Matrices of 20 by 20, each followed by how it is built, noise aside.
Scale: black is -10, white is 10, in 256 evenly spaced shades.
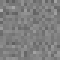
low rank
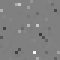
sparse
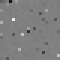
sparse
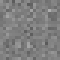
low rank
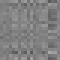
low rank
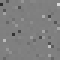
sparse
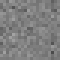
low rank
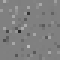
sparse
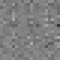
low rank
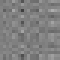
low rank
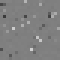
sparse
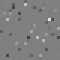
sparse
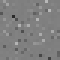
sparse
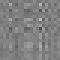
low rank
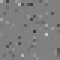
sparse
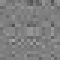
low rank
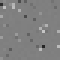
sparse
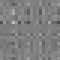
low rank
